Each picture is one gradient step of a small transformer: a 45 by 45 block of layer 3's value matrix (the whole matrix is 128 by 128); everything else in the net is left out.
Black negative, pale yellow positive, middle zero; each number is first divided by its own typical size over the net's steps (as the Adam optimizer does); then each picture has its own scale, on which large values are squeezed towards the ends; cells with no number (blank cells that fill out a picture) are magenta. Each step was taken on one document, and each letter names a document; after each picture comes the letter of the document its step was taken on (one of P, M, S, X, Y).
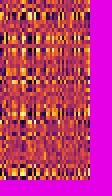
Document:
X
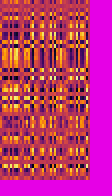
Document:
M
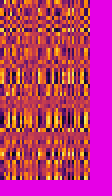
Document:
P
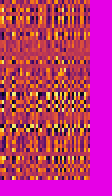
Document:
P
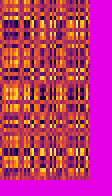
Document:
M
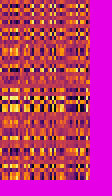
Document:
M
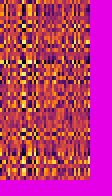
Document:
X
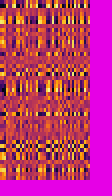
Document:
P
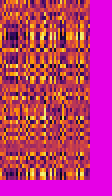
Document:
M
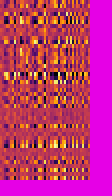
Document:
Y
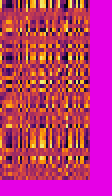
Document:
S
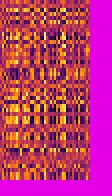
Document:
M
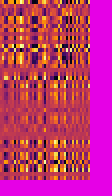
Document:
Y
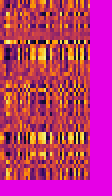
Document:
S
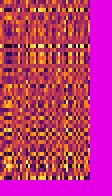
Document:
S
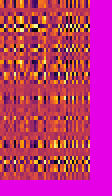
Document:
Y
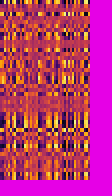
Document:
P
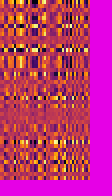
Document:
Y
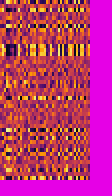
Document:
S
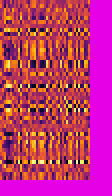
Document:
S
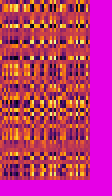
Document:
M
